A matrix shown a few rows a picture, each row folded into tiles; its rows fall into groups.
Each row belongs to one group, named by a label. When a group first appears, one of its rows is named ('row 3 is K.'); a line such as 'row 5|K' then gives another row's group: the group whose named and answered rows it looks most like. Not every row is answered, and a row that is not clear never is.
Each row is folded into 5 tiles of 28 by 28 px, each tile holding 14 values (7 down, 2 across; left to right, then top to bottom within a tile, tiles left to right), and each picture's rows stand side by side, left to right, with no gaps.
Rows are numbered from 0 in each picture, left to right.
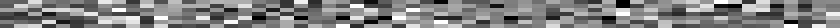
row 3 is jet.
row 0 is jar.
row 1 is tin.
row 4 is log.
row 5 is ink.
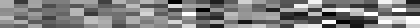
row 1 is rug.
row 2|jar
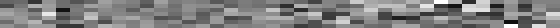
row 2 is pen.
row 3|ink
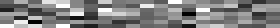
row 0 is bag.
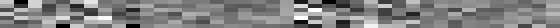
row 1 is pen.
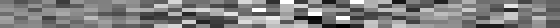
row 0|log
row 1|jar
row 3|rug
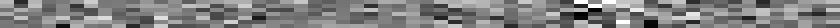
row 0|tin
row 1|tin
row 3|bag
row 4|bag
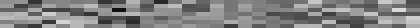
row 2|jar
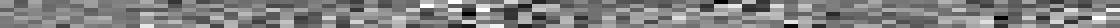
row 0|tin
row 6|jar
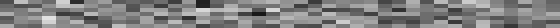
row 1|log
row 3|bag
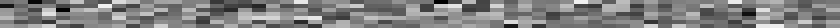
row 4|ink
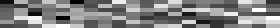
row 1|jar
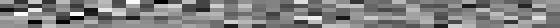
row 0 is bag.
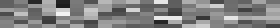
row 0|log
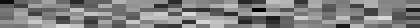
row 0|jet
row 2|tin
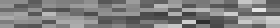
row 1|jar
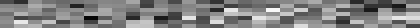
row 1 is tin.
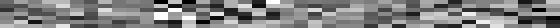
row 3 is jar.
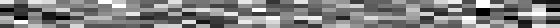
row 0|bag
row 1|jar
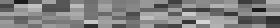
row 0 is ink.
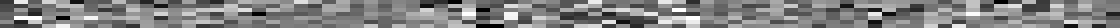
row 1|log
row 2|ink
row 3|rug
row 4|jar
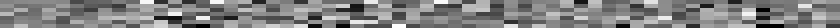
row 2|tin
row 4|tin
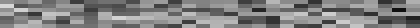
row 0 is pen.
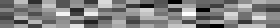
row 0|log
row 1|rug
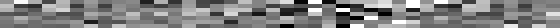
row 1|log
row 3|ink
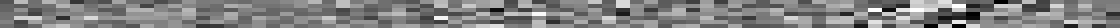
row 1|rug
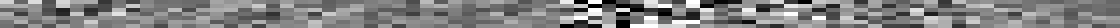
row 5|rug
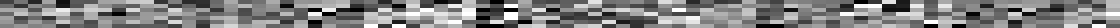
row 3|rug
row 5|rug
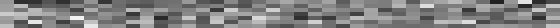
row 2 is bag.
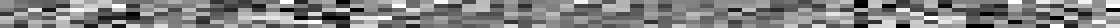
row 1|pen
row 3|ink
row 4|ink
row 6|tin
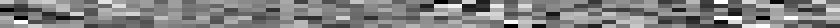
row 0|bag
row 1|tin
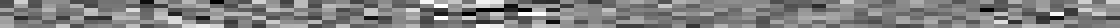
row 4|rug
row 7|bag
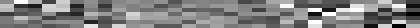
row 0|ink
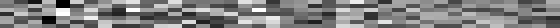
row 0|log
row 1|jar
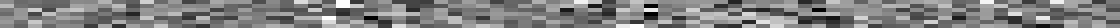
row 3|jet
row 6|tin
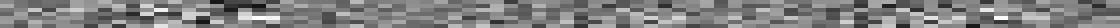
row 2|log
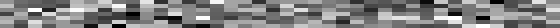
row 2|pen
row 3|jet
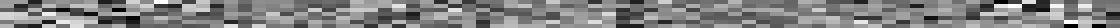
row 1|ink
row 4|rug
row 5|jar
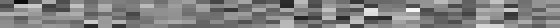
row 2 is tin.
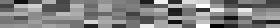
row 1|bag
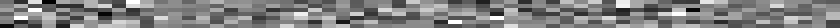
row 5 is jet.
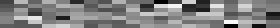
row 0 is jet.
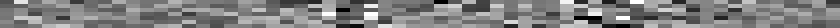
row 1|jar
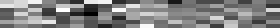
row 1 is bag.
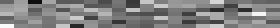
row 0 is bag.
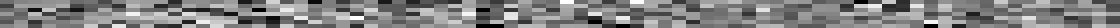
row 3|rug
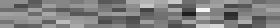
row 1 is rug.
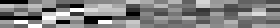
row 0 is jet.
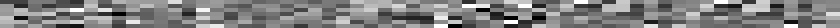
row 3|tin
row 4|ink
